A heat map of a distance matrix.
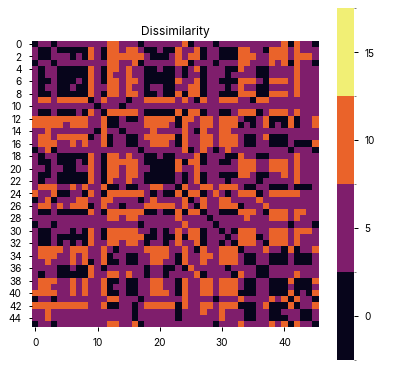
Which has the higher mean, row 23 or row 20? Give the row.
20
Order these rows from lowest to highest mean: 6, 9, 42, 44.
44, 6, 42, 9
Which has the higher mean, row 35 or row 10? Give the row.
10
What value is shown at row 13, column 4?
10
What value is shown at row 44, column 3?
5
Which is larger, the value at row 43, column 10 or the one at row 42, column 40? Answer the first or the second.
the first
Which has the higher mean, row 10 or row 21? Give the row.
10
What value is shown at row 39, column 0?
5
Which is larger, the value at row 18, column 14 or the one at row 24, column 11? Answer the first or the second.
the first
